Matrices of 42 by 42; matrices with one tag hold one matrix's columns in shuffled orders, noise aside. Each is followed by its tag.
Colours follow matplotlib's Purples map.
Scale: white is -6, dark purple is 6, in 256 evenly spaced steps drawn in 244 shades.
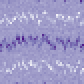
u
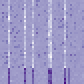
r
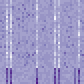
r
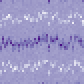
u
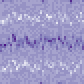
u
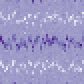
u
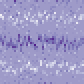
u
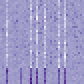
r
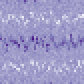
u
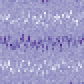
u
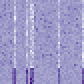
r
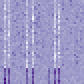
r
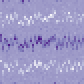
u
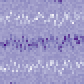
u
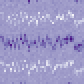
u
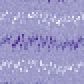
u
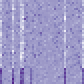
r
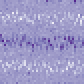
u
